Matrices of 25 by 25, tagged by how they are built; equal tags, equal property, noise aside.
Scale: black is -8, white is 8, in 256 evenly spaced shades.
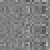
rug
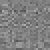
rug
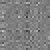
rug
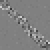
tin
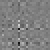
rug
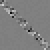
tin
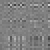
rug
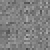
rug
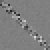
tin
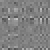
rug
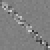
tin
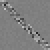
tin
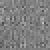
rug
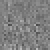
rug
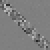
tin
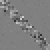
tin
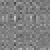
rug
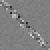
tin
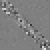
tin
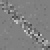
tin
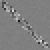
tin
